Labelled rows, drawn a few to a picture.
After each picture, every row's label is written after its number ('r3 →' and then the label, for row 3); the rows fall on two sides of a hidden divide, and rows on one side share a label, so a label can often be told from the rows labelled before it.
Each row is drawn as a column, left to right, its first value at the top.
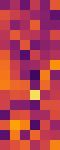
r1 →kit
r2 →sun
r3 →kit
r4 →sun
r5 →kit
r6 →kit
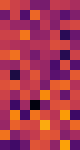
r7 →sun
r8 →sun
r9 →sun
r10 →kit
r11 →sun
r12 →sun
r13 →kit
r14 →sun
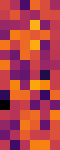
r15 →kit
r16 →sun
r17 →sun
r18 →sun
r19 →kit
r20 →sun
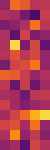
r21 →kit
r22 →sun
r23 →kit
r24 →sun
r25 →kit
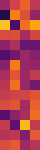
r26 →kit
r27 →kit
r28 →sun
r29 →sun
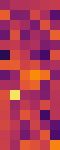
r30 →kit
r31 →sun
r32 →kit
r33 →kit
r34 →kit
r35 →kit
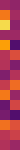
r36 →sun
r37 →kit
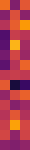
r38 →kit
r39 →sun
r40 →sun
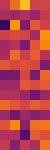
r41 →kit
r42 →sun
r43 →kit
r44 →sun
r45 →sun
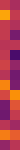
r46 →sun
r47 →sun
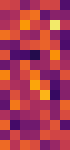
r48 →kit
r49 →kit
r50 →kit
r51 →kit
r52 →sun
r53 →sun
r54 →kit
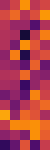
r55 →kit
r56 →sun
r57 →kit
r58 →sun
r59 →sun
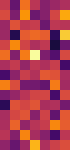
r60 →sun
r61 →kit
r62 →sun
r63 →sun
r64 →kit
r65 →kit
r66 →sun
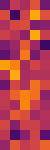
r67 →kit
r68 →kit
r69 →sun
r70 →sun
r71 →kit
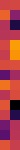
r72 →kit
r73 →sun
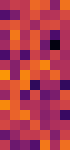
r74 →kit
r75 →sun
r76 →kit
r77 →sun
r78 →kit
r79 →kit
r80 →sun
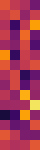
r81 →sun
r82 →kit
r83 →sun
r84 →kit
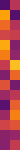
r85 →sun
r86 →kit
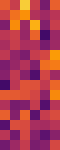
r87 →sun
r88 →sun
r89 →sun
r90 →sun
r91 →kit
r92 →sun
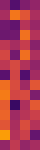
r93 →sun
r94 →kit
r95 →sun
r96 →kit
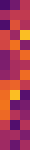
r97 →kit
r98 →sun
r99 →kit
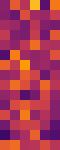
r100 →kit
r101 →kit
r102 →kit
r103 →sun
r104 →kit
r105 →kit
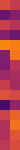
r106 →sun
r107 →sun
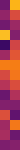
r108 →kit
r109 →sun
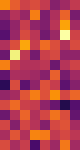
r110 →kit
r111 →sun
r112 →sun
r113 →sun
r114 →sun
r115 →sun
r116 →sun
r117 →sun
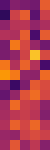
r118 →kit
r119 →kit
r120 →sun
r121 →sun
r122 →sun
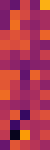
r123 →sun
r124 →kit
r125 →sun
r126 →kit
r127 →sun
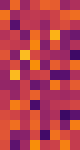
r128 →sun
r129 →kit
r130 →sun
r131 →sun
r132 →kit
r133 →sun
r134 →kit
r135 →kit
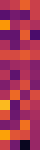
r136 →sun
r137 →sun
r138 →sun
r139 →sun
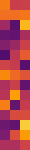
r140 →kit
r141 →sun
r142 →sun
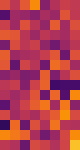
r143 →sun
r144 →sun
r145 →sun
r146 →sun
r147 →kit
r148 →sun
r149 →kit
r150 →sun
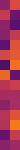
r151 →kit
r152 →sun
